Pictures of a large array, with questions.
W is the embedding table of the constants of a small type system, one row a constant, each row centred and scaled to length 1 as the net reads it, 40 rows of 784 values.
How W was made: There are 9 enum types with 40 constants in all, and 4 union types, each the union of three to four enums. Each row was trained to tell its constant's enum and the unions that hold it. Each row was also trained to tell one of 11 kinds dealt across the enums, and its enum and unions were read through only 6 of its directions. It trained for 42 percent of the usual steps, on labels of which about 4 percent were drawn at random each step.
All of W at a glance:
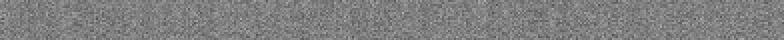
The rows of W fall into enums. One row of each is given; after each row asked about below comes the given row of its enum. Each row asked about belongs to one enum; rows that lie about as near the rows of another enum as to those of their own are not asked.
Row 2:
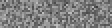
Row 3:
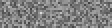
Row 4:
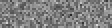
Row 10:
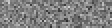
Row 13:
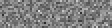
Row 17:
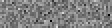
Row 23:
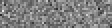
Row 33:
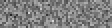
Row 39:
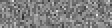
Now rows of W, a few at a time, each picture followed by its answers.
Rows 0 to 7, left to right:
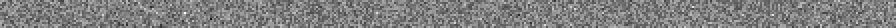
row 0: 17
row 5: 2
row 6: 2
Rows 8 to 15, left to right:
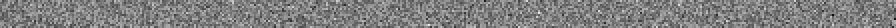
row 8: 23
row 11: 4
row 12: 13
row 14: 3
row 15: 33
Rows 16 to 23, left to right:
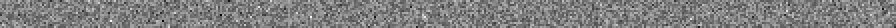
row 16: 17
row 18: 39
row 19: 4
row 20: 3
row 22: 4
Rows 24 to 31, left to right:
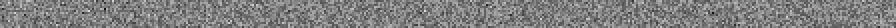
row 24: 10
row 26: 23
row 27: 33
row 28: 3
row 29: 2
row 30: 23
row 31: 4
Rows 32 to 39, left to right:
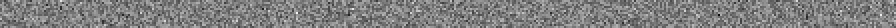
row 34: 33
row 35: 3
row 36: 17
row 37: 10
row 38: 23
